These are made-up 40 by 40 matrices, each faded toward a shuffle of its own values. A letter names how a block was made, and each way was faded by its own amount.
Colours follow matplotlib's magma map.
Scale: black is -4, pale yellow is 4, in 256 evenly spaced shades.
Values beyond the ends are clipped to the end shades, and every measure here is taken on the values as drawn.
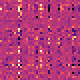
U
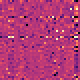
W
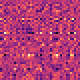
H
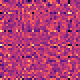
H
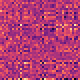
H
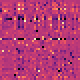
W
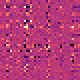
U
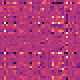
U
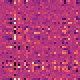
U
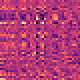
H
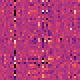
U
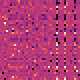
W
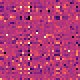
W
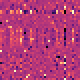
W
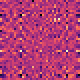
H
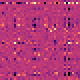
U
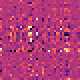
U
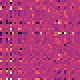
U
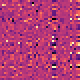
W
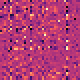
W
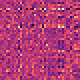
H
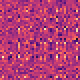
H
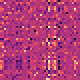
W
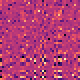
W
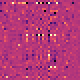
U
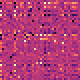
W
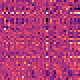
H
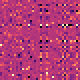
W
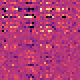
U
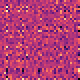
H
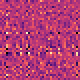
H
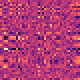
H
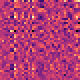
H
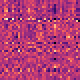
H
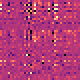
U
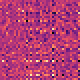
H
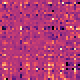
U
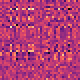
H
